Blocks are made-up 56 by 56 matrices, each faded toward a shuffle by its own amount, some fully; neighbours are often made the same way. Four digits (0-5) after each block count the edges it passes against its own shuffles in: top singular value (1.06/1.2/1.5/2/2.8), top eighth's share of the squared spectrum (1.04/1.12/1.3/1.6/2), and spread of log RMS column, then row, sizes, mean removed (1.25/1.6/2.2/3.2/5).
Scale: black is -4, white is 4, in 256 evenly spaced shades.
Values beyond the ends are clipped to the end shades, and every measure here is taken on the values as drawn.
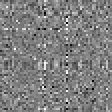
4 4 2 2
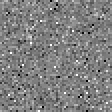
1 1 0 0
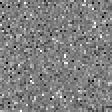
0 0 0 0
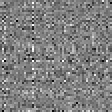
4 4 2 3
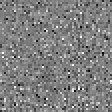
3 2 1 1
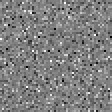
2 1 0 0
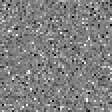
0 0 0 0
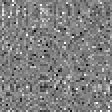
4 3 1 1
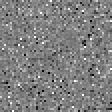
2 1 0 0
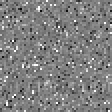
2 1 0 0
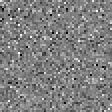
3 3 1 1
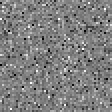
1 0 0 0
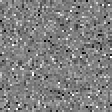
2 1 0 0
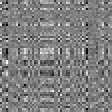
5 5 4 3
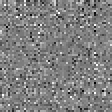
4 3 2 2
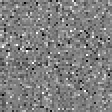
3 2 0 0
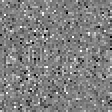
3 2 0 1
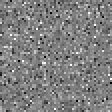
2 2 1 0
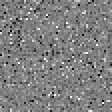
0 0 0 0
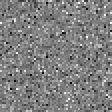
1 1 0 0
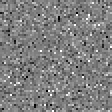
0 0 0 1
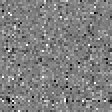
1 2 2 1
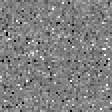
1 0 0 0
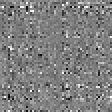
2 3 3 3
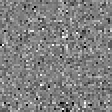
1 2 1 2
